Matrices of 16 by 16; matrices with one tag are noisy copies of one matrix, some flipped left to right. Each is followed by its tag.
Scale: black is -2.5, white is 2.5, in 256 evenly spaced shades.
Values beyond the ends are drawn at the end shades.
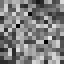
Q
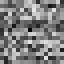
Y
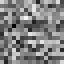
Y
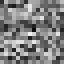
Y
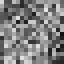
Q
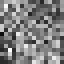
Q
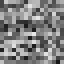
Y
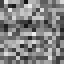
Y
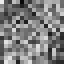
Q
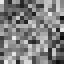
Q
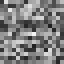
Y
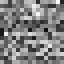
Y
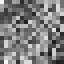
Q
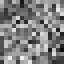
Q
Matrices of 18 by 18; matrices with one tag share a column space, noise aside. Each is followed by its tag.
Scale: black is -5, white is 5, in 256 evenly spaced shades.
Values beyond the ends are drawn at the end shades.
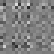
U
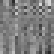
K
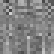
K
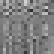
K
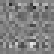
U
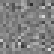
U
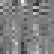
K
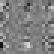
U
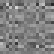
U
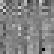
K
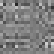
U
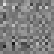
U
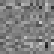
U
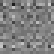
U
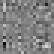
U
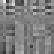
K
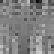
K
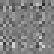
U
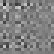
U
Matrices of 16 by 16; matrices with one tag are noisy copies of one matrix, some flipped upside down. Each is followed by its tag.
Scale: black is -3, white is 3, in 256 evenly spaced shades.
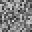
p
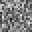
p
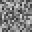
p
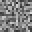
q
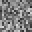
p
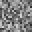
p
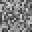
p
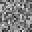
p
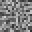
q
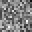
p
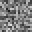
q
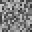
p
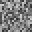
p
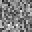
p
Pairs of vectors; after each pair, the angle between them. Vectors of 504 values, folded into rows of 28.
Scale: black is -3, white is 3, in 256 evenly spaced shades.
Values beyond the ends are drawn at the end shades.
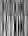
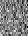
orthogonal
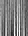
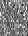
orthogonal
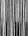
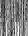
nearly opposite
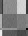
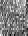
partly aligned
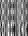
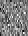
orthogonal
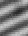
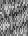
partly aligned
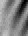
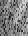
partly opposed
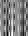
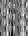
nearly opposite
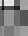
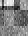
nearly parallel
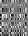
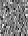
orthogonal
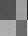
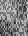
partly opposed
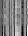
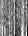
nearly opposite
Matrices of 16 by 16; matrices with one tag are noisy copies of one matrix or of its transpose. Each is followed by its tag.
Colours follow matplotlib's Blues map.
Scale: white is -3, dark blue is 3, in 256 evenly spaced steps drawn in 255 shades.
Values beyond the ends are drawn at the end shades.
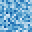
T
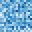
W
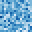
T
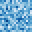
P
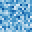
T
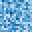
T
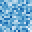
W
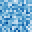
W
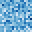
W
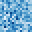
T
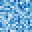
P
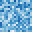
P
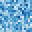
T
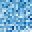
W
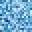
P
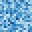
T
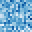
W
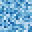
T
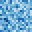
P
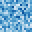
T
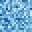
P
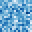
W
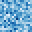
T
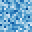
T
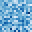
W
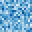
T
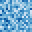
P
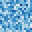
T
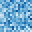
W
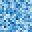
T
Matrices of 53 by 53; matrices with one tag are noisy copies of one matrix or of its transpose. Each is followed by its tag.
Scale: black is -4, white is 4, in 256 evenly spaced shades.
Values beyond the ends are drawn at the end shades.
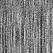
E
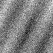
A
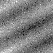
A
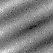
A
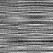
E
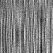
E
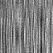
E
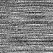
E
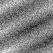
A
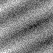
A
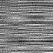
E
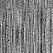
E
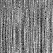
E
